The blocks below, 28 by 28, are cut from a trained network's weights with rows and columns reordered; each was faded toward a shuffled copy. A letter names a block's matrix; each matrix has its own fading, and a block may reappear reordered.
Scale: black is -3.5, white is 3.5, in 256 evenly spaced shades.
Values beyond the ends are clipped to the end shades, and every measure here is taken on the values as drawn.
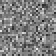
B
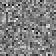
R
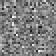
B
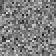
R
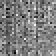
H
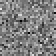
R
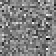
B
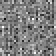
H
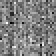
H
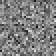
R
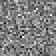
R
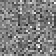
B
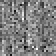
H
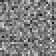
B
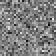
R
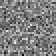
R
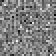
R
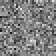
R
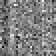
H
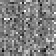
H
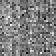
H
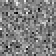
R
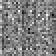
H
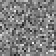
R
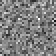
B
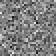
B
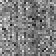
H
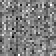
H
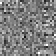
B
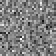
R
